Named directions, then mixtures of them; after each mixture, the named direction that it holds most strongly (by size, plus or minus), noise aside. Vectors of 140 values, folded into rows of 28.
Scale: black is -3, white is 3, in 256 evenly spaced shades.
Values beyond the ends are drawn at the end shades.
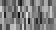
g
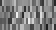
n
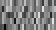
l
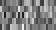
g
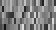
l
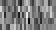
g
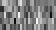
g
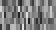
g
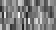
g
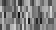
g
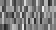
l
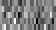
l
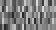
l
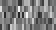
g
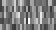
g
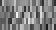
n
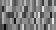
l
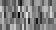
g
